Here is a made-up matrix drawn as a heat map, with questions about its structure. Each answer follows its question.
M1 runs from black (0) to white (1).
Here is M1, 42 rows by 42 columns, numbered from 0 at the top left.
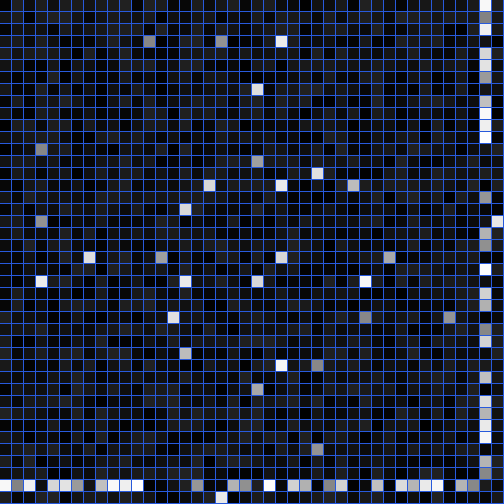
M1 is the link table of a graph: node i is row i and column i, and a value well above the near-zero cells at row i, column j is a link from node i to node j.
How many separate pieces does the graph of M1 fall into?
2
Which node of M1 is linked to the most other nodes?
node 40
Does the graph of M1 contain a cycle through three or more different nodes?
no
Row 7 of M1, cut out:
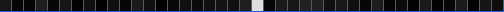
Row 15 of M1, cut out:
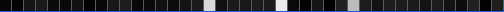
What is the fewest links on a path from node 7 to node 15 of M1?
3
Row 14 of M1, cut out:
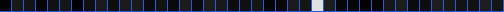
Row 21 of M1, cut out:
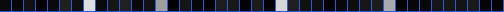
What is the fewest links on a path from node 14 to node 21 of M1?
4
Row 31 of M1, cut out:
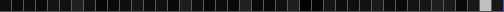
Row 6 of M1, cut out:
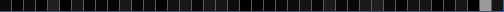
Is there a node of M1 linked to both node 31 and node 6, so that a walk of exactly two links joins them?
yes
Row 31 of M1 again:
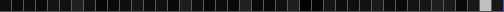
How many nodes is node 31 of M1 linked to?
1
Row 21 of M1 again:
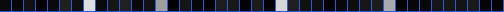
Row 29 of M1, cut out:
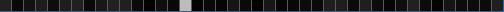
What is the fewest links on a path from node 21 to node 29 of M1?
3
